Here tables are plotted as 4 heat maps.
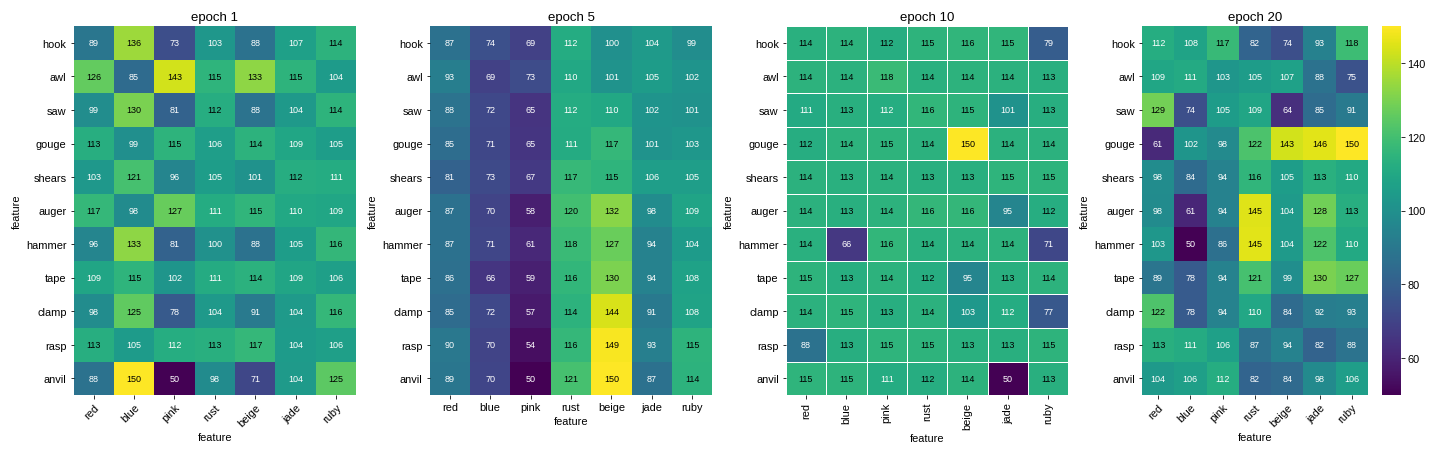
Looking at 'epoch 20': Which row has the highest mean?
gouge
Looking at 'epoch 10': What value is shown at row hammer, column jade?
114
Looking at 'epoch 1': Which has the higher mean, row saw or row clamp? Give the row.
saw
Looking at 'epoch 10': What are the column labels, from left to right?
red, blue, pink, rust, beige, jade, ruby
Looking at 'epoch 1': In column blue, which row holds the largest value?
anvil
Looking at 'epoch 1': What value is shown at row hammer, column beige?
88
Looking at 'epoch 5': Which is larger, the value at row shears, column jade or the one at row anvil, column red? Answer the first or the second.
the first
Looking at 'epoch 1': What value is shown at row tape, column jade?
109
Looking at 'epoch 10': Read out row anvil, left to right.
115 115 111 112 114 50 113
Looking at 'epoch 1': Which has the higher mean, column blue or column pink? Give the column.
blue
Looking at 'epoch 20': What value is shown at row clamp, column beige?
84
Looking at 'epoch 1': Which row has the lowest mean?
anvil
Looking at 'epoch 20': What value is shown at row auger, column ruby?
113
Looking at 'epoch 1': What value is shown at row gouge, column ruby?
105
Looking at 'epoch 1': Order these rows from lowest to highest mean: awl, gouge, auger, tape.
gouge, tape, auger, awl
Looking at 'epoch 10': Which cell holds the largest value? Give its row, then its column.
gouge, beige
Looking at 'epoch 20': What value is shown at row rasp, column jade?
82
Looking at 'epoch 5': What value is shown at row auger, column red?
87
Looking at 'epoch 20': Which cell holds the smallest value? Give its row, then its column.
hammer, blue
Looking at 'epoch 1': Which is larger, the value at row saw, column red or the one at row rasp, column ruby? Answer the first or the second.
the second
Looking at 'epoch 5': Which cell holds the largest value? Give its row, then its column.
anvil, beige
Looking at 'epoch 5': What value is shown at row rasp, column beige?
149
